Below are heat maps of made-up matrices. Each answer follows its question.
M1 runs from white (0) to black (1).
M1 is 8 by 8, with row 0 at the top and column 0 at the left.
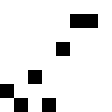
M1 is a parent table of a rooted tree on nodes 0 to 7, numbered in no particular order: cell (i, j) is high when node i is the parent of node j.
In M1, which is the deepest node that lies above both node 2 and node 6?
1
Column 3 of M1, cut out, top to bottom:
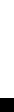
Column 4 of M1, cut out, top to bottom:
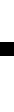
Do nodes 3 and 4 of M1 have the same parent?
no
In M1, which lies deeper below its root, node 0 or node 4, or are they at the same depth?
node 0
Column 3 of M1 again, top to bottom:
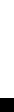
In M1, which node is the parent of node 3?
7
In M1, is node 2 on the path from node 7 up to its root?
no
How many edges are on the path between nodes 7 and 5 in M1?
2
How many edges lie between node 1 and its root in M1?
1
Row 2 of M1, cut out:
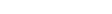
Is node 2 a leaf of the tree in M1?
yes
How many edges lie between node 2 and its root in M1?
3
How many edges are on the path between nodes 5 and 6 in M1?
2
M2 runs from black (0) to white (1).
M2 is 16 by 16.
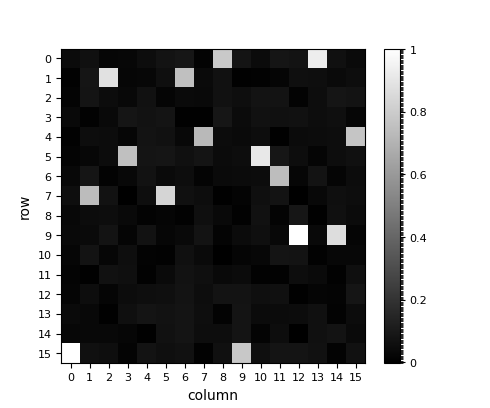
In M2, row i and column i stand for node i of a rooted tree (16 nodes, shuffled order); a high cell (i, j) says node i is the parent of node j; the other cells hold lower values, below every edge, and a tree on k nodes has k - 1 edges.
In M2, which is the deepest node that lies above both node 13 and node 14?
15
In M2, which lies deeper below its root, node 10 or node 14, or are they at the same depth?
the same depth
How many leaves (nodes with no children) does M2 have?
8
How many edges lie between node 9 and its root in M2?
2
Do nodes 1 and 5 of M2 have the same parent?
yes
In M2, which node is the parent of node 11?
6
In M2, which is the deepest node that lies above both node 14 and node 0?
15
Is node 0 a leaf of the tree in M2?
no
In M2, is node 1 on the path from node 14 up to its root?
no
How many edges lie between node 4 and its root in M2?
0
